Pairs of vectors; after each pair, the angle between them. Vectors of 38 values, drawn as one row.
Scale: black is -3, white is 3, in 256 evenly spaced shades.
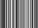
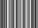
partly aligned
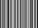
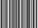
nearly opposite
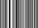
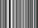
nearly parallel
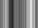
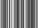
partly opposed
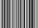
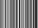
partly opposed
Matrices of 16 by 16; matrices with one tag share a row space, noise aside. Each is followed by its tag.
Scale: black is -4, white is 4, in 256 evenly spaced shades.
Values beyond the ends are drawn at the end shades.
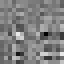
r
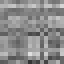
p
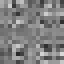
r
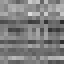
p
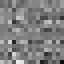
r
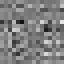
r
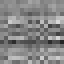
p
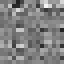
r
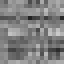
p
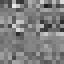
r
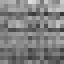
p
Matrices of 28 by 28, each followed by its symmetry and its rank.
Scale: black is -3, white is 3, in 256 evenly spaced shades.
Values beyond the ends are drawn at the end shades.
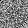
symmetric, full rank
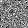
symmetric, full rank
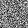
neither, full rank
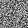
neither, full rank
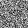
neither, full rank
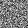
neither, full rank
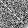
symmetric, full rank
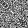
symmetric, full rank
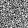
neither, full rank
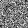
symmetric, full rank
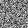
neither, full rank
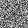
symmetric, full rank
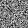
symmetric, full rank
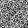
symmetric, full rank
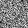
symmetric, full rank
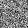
neither, full rank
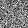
neither, full rank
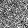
symmetric, full rank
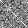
symmetric, full rank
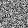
neither, full rank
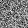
symmetric, full rank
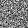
neither, full rank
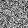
neither, full rank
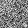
symmetric, full rank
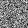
neither, full rank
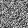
symmetric, full rank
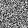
neither, full rank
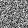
neither, full rank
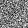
symmetric, full rank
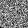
neither, full rank
